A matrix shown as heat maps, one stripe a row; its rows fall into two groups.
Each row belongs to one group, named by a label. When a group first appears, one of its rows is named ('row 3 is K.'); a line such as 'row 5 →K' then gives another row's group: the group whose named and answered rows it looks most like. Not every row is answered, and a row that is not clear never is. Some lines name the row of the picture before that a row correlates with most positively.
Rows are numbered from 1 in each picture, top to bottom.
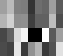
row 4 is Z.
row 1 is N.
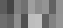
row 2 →Z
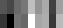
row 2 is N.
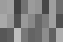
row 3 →Z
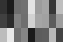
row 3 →N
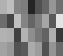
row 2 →Z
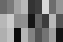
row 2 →N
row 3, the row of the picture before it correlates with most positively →3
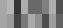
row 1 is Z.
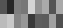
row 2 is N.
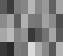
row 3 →N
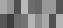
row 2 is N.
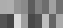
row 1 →N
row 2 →Z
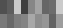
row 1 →Z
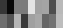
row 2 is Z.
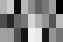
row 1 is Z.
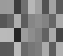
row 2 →Z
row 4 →Z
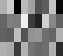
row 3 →Z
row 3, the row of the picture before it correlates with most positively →2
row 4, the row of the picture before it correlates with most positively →3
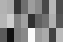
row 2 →N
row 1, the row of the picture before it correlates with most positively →1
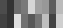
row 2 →Z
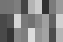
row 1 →Z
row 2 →Z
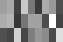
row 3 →Z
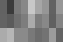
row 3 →N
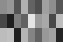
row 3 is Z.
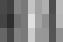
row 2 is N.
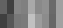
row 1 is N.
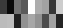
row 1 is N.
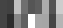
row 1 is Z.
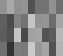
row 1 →N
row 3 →Z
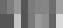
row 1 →Z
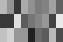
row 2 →Z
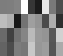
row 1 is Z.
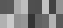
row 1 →Z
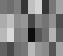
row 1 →Z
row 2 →N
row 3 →N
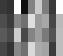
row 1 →Z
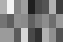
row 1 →N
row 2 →Z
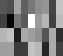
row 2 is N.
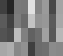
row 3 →Z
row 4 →N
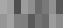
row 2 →N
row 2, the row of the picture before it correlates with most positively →4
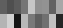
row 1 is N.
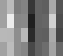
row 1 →N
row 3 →N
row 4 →N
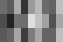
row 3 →Z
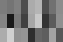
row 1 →Z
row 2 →Z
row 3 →N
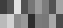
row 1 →Z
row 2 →N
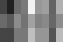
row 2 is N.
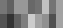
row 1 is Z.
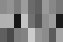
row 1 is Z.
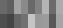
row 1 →Z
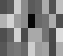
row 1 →Z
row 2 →N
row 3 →Z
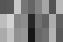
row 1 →Z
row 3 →N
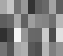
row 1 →N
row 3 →Z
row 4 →Z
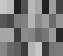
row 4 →Z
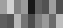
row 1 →N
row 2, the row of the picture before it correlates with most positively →2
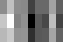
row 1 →N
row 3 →N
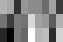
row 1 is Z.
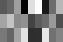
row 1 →Z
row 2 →N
